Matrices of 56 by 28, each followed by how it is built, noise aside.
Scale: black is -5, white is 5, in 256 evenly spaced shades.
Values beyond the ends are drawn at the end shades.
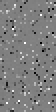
sparse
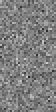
noise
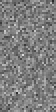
noise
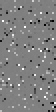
sparse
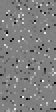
sparse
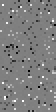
sparse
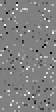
sparse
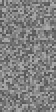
noise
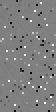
sparse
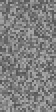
noise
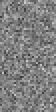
noise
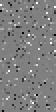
sparse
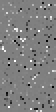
sparse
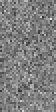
noise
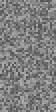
noise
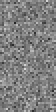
noise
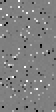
sparse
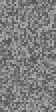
noise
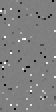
sparse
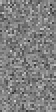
noise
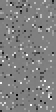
sparse
